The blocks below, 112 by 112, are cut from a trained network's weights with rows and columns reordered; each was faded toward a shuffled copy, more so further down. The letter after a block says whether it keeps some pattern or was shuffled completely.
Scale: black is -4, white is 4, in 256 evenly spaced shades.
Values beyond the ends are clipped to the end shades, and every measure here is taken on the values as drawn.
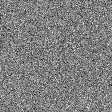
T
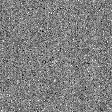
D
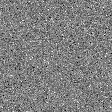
T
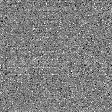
D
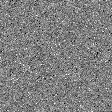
T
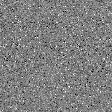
D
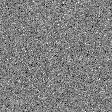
D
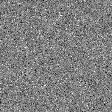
T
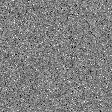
T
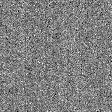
D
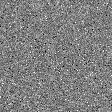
T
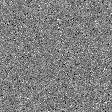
T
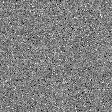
D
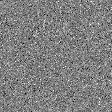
D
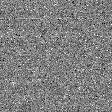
D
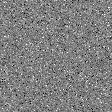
T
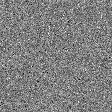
T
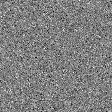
D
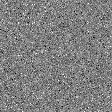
D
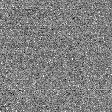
D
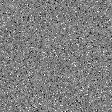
D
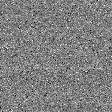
D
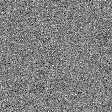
T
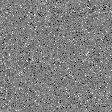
D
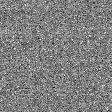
D
